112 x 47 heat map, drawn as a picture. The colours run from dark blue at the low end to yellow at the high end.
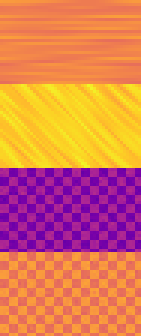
The table splits into 4 rows of 1 panel. Panel 1,1: high, streaked across, faint in contrast. Panel 2,1: very high, slanting down to the right, faint in contrast. Panel 3,1: low, checkered. Panel 4,1: high, checkered.
